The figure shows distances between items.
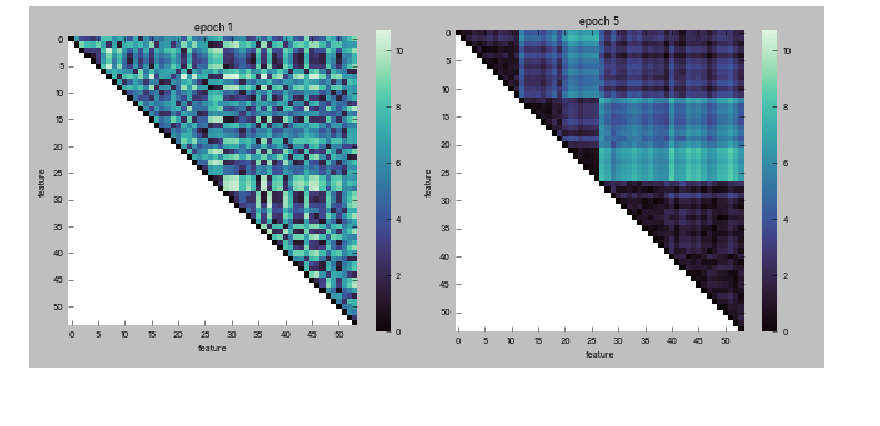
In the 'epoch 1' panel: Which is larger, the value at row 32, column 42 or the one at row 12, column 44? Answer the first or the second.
the first
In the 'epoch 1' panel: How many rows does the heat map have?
54
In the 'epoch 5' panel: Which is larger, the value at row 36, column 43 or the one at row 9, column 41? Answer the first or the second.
the second
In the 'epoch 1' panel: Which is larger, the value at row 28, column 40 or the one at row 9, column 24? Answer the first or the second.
the second
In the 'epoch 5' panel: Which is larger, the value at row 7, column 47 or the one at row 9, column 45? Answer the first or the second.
the second
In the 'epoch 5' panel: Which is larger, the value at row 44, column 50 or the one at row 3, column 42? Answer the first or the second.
the second
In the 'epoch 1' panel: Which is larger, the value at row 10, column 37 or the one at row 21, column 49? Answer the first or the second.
the first
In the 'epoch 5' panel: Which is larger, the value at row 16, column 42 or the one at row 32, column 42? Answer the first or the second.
the first
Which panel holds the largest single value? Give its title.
epoch 1
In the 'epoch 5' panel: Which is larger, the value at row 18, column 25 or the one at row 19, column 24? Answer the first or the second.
the second
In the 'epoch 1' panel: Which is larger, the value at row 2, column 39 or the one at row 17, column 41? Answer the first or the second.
the second
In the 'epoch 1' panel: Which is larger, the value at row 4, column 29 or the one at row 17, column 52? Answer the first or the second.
the second
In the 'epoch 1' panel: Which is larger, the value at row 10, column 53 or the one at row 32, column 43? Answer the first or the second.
the first
